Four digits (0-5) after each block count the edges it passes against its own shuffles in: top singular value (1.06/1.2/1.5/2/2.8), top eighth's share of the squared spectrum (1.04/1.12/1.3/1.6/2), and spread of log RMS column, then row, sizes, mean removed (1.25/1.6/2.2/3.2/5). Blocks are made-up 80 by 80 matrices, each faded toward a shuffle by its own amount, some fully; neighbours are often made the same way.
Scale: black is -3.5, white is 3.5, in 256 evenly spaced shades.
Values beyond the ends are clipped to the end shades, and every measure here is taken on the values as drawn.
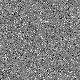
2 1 0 0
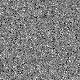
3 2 0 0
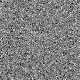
3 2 1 0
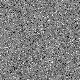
0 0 0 0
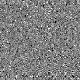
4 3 1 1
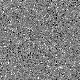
2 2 0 0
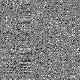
3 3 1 1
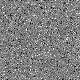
1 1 0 0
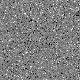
2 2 1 0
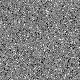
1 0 0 0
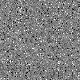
3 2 1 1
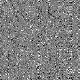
3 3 2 1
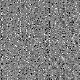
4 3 2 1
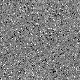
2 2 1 0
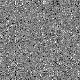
3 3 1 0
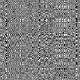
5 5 3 3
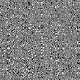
3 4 2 2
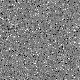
2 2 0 0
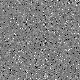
3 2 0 0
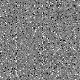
3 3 1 1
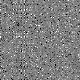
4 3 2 1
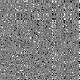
4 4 2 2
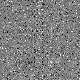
3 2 1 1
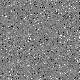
3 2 1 0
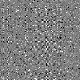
4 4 3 2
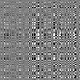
5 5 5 4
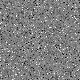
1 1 0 0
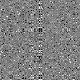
4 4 2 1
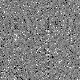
3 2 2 0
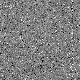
1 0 1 0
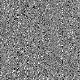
1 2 3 0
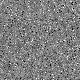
0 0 0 0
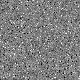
0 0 0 0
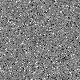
0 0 0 0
